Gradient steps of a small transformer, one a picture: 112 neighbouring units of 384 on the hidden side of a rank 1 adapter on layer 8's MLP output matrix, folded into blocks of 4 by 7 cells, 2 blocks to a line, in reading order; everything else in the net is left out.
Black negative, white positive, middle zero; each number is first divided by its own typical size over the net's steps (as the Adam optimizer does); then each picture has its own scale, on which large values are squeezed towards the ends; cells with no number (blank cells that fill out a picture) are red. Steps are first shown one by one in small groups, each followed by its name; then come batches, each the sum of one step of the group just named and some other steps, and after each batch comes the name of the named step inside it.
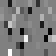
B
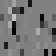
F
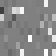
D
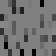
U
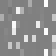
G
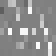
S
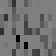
F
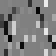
G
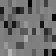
B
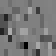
S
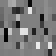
S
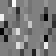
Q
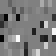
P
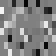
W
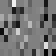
Q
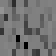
W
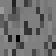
W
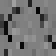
Q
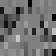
P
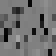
P
